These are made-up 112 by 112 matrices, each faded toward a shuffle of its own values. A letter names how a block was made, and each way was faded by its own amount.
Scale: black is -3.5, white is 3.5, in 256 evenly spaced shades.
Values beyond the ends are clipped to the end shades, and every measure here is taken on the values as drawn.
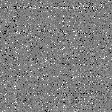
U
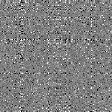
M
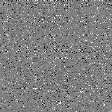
U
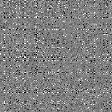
M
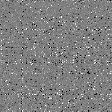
U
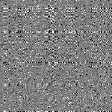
M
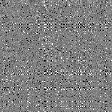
M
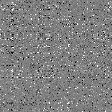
U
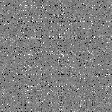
U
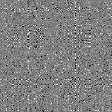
M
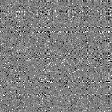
M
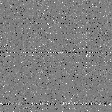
U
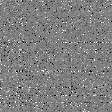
U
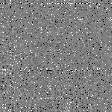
U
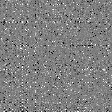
U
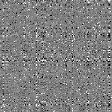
M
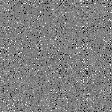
U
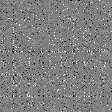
U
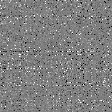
U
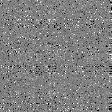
U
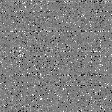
U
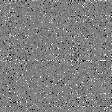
U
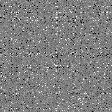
U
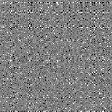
M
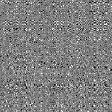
M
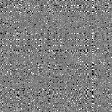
M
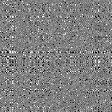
M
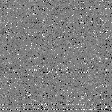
U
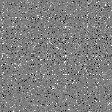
U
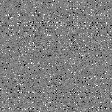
U
